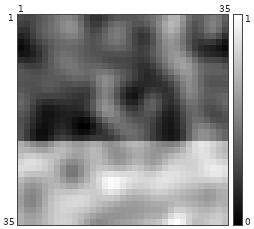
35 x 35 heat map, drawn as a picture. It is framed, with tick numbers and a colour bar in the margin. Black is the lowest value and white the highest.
No lone cell stands out from its neighbours. No regular stripes run through it. The ninth with the highest average is the bottom right. The bottom part is higher, past a seam about 60% of the way down. The middle left is the ninth with the lowest average.
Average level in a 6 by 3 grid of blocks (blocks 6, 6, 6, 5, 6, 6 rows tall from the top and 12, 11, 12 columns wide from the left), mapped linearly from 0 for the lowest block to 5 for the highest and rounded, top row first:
112 | 112 | 011 | 122 | 455 | 444
